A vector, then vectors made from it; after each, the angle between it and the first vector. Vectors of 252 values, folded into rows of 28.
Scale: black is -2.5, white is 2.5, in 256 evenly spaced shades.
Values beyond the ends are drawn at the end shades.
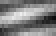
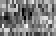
partly opposed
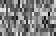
orthogonal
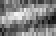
nearly parallel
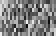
orthogonal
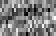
partly opposed
